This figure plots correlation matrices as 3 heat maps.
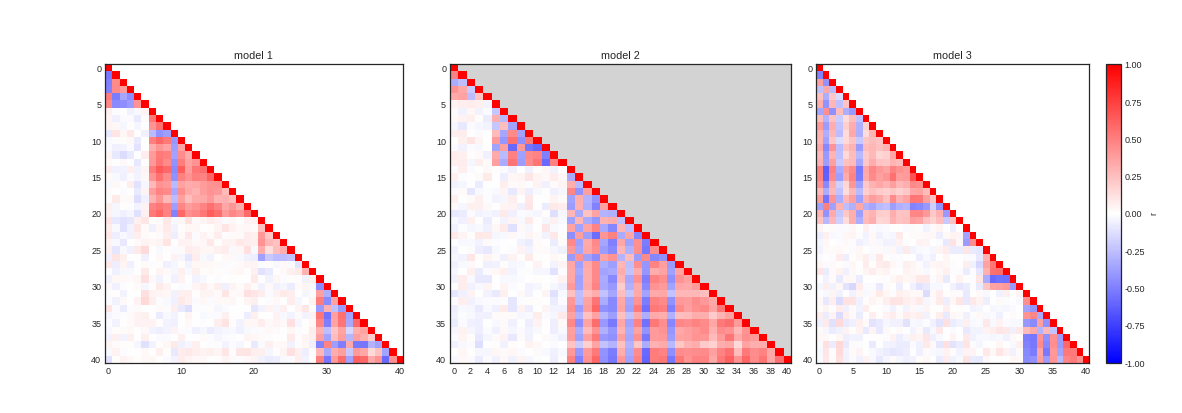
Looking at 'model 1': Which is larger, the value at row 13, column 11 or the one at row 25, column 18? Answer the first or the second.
the first
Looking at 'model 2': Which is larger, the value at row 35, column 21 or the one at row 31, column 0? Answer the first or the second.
the second
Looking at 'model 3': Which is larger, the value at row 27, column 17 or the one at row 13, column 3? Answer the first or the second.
the first
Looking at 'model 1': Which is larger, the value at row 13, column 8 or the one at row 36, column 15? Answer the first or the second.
the first
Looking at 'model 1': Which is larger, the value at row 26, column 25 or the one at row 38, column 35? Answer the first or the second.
the first
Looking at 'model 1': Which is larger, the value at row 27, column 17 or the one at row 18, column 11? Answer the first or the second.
the second
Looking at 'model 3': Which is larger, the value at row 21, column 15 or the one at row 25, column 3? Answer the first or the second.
the first
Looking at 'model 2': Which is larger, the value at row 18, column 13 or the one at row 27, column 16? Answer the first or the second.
the second
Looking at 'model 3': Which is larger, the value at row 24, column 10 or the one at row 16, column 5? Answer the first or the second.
the second
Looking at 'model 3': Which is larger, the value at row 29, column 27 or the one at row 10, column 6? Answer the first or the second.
the second
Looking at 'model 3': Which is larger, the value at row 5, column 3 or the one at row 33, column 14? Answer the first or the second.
the second
